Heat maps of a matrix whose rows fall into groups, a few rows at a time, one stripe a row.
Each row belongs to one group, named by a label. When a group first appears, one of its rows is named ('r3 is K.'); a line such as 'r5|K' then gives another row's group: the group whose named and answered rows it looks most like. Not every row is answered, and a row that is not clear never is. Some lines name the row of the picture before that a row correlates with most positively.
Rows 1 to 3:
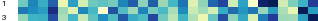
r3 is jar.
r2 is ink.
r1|jar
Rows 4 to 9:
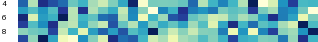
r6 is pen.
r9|ink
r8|jar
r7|ink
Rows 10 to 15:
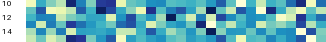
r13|pen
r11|jar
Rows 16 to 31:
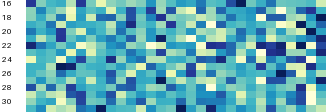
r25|ink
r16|ink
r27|jar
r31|jar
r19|pen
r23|jar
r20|ink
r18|jar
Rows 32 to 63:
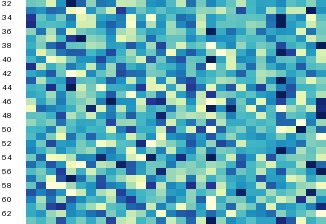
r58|jar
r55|ink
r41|pen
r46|jar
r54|jar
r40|jar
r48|jar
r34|pen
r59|ink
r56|jar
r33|ink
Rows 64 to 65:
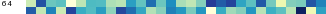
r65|pen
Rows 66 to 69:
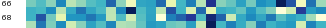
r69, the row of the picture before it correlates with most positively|64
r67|pen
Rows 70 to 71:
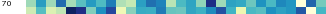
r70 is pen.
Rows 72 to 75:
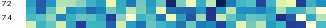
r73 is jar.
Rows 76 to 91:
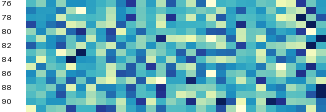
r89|jar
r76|pen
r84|pen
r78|pen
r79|ink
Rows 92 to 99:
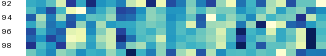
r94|pen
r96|ink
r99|pen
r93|ink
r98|ink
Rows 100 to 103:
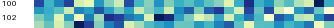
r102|jar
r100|ink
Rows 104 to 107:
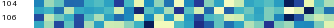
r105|pen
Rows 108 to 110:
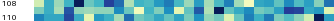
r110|ink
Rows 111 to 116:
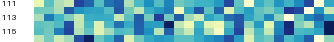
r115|jar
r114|jar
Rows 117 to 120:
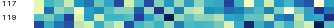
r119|jar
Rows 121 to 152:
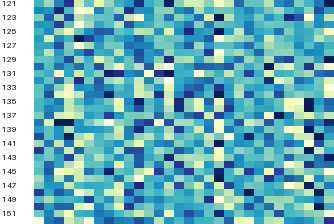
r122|ink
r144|pen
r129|jar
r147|pen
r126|pen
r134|jar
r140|ink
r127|ink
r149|pen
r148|ink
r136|pen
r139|pen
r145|jar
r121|jar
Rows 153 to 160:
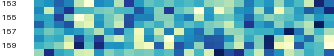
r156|ink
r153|ink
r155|ink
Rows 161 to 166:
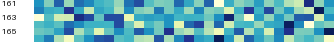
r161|pen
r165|jar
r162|ink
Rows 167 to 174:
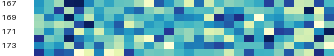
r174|ink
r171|jar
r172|ink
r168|pen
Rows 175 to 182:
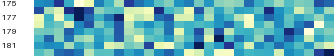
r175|ink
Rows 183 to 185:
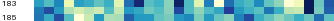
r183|pen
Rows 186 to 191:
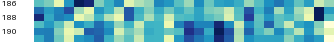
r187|ink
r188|ink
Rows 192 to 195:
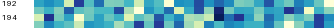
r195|pen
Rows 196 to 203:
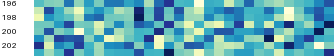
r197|pen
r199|jar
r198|pen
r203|jar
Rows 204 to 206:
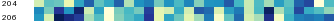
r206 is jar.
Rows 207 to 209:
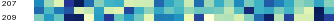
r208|ink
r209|ink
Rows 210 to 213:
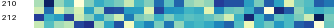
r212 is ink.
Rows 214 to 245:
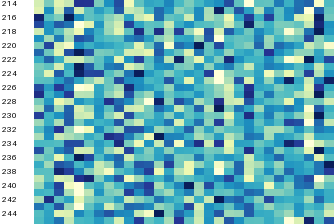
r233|jar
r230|ink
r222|pen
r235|ink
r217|ink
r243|ink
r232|ink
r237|jar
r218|pen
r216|ink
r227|ink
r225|jar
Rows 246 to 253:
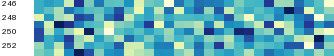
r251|ink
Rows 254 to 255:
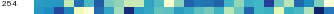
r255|ink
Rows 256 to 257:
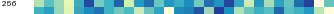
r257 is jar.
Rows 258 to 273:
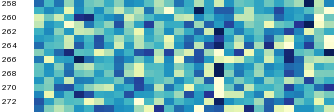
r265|jar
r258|pen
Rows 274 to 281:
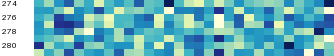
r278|ink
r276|jar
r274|jar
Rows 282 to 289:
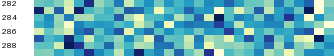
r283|pen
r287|ink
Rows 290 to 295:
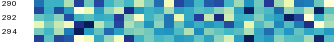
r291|ink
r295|ink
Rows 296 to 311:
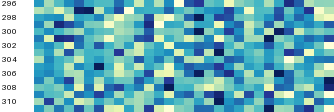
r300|jar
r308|jar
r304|pen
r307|jar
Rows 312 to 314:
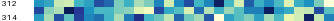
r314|pen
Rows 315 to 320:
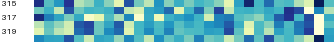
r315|ink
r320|ink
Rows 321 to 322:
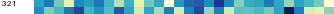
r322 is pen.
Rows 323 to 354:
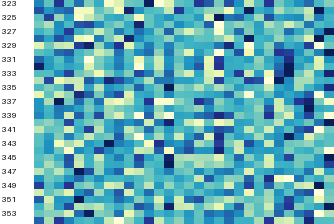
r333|jar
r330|jar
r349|ink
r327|jar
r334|jar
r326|pen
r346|jar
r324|ink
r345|jar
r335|jar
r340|jar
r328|ink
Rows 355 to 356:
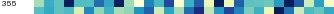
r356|jar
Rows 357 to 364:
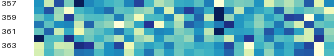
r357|pen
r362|ink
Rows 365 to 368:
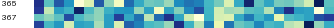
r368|pen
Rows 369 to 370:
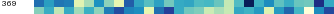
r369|ink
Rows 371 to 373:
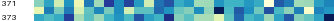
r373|jar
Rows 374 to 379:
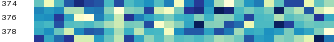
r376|ink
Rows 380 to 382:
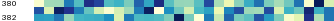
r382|pen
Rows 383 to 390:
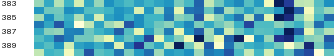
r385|jar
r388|jar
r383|jar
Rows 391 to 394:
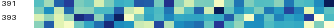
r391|jar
